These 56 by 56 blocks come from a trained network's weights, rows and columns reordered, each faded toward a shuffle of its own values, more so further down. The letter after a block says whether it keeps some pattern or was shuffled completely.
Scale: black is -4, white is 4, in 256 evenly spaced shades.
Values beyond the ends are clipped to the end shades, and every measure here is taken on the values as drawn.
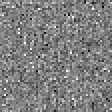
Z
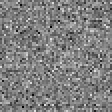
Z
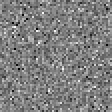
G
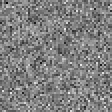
G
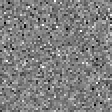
G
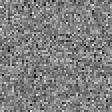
Z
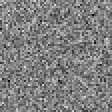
G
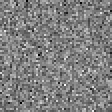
G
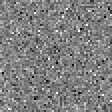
G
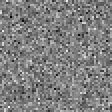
G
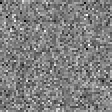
Z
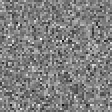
Z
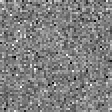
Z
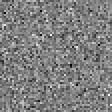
Z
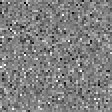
Z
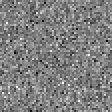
G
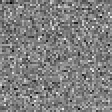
G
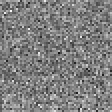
Z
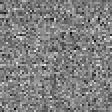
Z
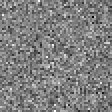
G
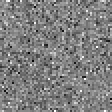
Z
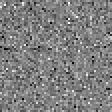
Z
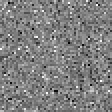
Z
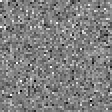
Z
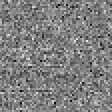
Z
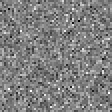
G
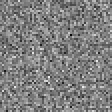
Z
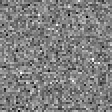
Z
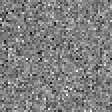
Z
